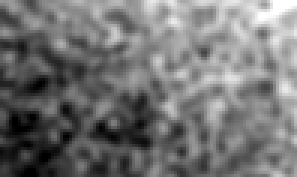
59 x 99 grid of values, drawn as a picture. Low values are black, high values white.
Grain: blotchy. Lone odd cells: none. Ninth with the lowest average: bottom left. Ninth with the highest average: top right. Slope: up to the top right. Mirror symmetry: none.
